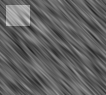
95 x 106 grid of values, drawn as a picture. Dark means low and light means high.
Ninth with the highest average: top left. Odd patch: higher, in the top left. Mirror symmetry: none. Grain: diagonal, down to the right.
